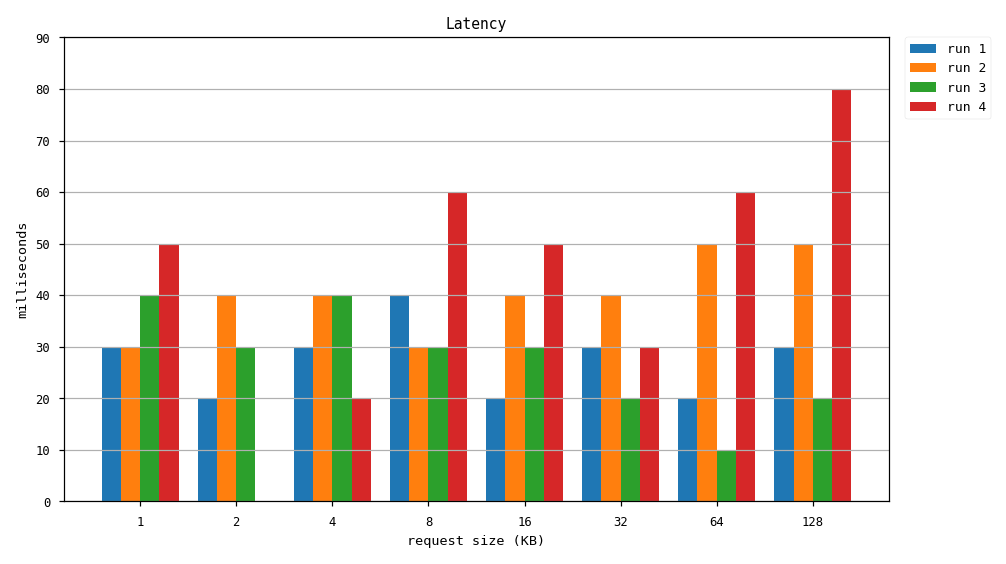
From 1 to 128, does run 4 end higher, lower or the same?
higher
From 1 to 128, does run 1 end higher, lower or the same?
the same
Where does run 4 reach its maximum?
128
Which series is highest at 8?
run 4
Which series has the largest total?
run 4
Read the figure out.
Title: Latency
x-axis: request size (KB), ticks 1 2 4 8 16 32 64 128
y-axis: milliseconds, ticks 0 10 20 30 40 50 60 70 80 90
Legend: run 1, run 2, run 3, run 4
Values:
run 1: 30 20 30 40 20 30 20 30
run 2: 30 40 40 30 40 40 50 50
run 3: 40 30 40 30 30 20 10 20
run 4: 50 0 20 60 50 30 60 80
